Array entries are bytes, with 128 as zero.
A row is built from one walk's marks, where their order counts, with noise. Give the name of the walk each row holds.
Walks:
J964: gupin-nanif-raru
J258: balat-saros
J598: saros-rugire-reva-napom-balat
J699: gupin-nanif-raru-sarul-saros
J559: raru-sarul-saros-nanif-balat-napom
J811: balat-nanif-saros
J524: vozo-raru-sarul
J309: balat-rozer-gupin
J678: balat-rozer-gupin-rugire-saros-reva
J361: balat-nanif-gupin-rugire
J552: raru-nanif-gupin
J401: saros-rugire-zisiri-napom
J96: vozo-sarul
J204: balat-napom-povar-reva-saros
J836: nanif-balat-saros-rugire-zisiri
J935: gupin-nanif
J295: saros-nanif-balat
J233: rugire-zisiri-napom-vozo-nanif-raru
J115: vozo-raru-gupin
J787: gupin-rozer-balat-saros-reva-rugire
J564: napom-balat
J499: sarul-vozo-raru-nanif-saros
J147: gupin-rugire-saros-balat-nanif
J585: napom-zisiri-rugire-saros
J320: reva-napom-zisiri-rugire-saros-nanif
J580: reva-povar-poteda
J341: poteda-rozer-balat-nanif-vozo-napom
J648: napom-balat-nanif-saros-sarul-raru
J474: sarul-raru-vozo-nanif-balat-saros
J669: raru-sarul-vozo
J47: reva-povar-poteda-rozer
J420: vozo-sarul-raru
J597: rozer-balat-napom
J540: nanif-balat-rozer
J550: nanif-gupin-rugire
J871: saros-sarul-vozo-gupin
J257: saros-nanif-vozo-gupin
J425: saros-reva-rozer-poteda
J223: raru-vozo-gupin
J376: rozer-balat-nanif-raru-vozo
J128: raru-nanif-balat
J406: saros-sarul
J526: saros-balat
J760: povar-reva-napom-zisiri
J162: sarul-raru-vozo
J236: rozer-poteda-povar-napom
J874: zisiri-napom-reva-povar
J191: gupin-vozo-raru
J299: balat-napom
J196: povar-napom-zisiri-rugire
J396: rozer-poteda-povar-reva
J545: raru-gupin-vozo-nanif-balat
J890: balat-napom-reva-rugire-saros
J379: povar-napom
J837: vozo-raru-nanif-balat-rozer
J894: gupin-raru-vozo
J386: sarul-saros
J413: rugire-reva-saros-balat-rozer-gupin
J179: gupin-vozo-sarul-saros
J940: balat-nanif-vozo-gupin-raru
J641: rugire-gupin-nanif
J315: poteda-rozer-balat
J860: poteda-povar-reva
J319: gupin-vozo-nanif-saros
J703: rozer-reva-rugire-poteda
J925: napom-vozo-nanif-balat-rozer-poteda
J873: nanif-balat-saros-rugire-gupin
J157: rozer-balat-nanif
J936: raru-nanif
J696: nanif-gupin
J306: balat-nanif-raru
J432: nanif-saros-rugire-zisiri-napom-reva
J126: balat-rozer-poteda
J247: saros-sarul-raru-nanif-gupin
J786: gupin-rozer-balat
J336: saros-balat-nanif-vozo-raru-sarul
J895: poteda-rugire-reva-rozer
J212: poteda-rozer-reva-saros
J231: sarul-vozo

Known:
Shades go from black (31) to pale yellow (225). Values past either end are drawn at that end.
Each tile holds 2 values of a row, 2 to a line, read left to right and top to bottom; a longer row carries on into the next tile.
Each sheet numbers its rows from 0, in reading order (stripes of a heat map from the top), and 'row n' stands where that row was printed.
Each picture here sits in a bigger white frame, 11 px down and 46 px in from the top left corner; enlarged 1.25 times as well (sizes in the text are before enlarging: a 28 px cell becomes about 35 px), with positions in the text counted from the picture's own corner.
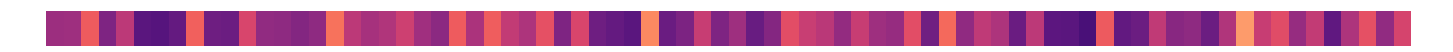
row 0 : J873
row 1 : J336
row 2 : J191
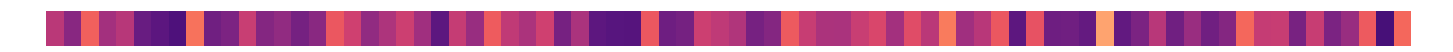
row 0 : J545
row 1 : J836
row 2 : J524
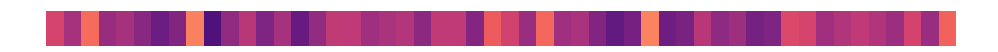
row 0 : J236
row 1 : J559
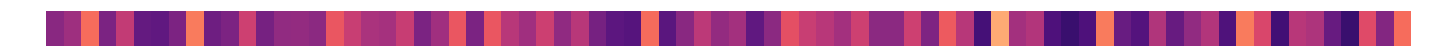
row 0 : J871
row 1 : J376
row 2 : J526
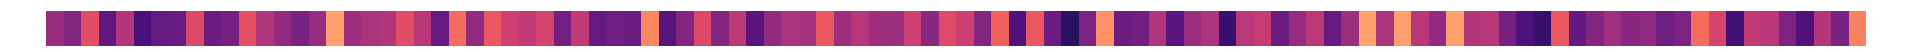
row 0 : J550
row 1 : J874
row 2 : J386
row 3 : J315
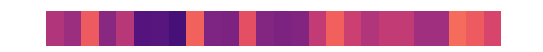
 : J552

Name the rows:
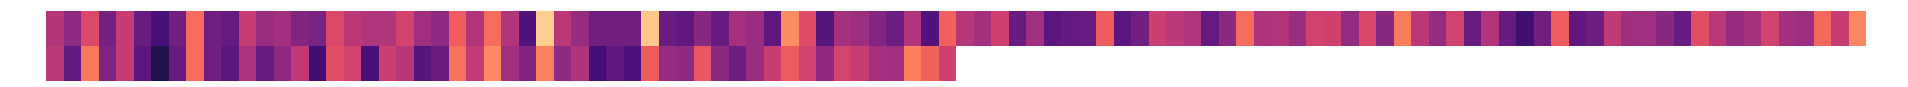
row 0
J890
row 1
J564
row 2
J196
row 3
J585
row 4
J258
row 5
J696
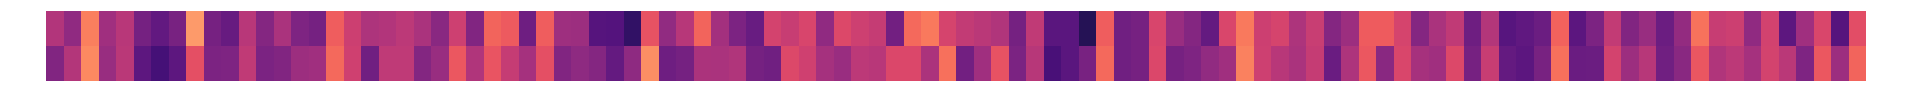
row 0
J598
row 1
J935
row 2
J964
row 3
J894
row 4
J309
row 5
J401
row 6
J223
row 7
J787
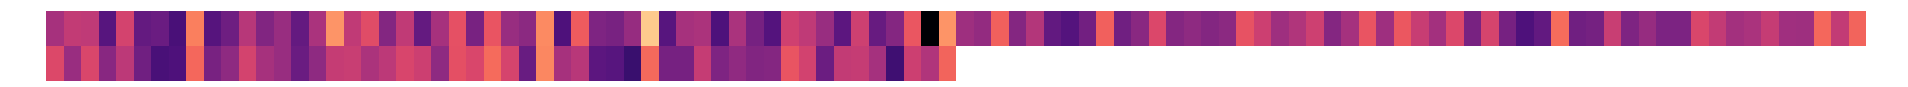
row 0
J420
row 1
J96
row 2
J257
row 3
J699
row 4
J320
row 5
J295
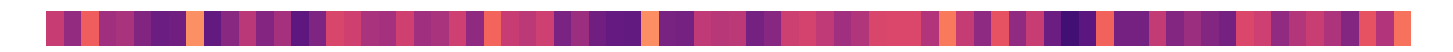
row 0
J341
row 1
J760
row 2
J474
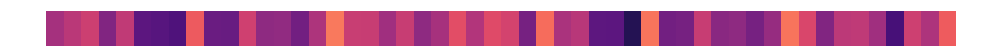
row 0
J940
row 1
J128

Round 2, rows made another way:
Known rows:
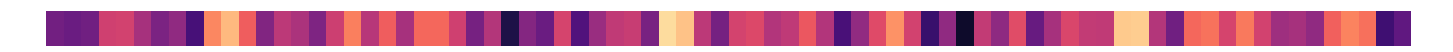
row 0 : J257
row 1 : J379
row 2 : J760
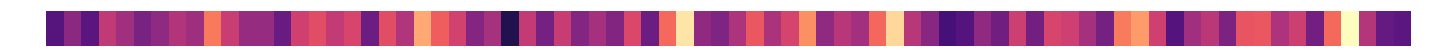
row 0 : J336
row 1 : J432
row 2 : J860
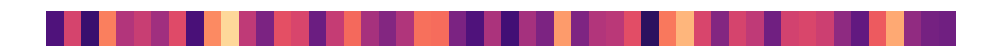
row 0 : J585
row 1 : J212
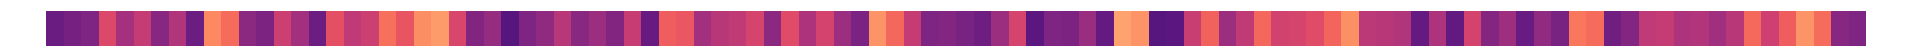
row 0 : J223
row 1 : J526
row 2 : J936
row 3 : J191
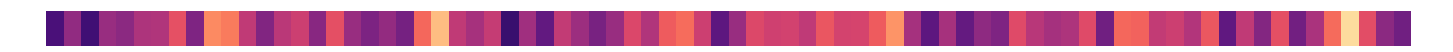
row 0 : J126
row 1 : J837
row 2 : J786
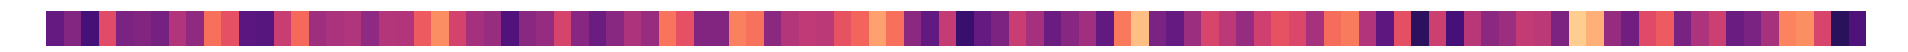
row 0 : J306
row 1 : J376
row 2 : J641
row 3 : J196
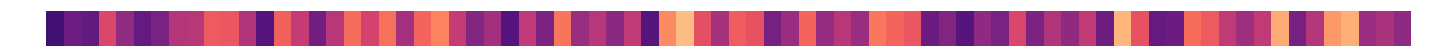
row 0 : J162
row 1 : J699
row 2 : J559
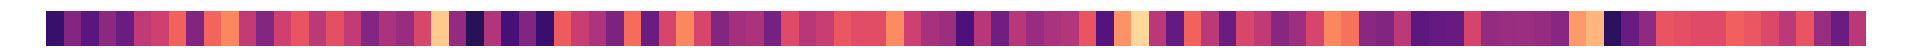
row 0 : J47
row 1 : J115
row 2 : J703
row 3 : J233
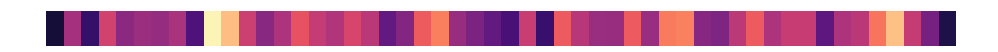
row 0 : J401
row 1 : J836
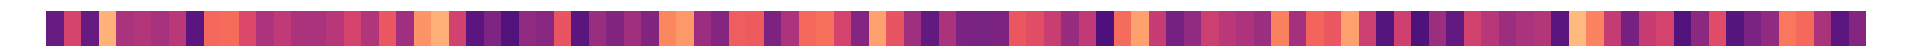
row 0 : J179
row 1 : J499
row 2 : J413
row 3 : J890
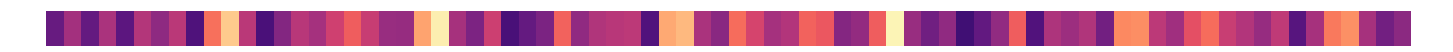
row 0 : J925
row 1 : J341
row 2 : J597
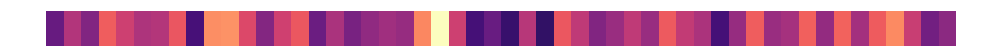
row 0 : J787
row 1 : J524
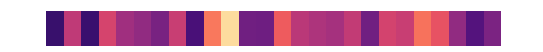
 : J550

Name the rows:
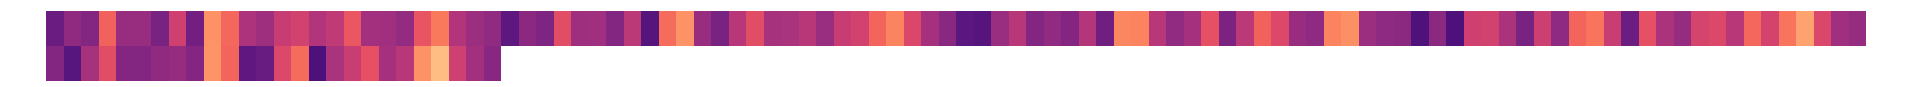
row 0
J811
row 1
J964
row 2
J295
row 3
J894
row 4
J128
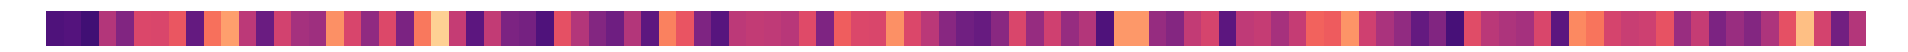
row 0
J580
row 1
J940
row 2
J552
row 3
J309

